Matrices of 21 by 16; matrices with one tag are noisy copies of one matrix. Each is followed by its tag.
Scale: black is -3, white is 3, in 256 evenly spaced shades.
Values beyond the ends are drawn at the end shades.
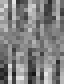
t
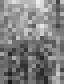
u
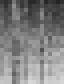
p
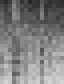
p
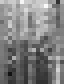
u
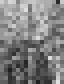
u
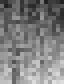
p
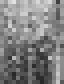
u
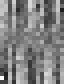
t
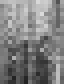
u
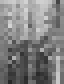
u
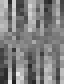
t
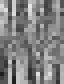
t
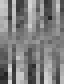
t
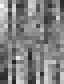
t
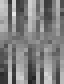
t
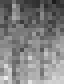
p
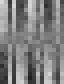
t
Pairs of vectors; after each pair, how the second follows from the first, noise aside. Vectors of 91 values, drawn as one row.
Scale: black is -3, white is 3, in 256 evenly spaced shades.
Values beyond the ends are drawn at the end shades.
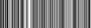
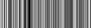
negated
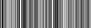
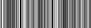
negated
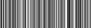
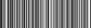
wrapped around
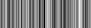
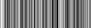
wrapped around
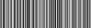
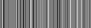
partly zeroed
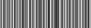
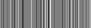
partly zeroed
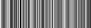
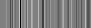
partly zeroed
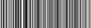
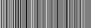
partly zeroed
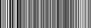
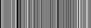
partly zeroed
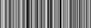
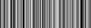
wrapped around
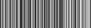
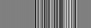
partly zeroed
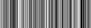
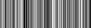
wrapped around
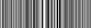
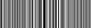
negated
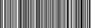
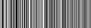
wrapped around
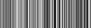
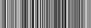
wrapped around
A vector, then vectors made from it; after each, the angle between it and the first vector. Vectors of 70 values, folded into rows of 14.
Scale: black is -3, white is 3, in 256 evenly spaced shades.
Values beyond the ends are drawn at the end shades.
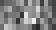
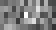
nearly parallel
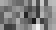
nearly opposite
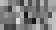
nearly opposite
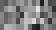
nearly parallel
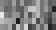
partly aligned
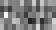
partly opposed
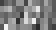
nearly parallel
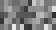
orthogonal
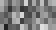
partly opposed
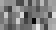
nearly opposite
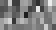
orthogonal
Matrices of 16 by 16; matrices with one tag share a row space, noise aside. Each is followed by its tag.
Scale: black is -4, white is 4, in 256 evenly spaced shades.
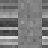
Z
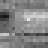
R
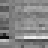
R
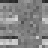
Z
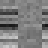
Z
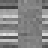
Z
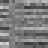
R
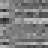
R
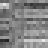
R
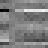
R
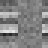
Z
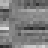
R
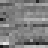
R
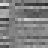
R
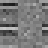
Z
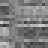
R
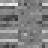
Z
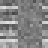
Z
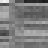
R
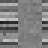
Z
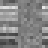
Z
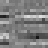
R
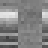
Z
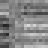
R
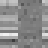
Z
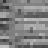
R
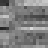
R
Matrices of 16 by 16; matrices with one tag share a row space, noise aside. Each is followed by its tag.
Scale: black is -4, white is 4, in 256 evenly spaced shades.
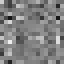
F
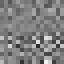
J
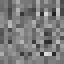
J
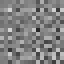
J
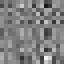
J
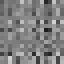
J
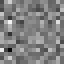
F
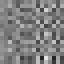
J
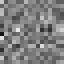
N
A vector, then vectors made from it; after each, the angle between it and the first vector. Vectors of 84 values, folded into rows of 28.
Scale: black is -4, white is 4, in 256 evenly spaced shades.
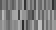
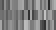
orthogonal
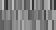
orthogonal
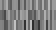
orthogonal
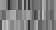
orthogonal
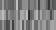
partly aligned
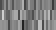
nearly parallel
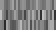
orthogonal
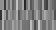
partly aligned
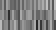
orthogonal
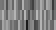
partly aligned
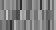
orthogonal
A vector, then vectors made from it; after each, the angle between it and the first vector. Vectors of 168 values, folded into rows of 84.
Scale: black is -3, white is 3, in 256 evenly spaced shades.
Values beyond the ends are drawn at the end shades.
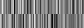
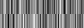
orthogonal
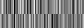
nearly parallel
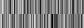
nearly parallel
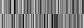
nearly parallel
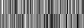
partly aligned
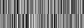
partly aligned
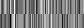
partly opposed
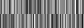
partly aligned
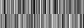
partly opposed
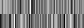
partly opposed
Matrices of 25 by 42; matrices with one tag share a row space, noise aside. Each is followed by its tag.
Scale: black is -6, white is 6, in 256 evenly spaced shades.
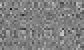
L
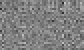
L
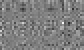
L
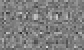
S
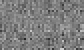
L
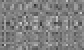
S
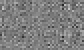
L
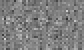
S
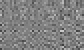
L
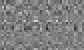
S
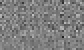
L
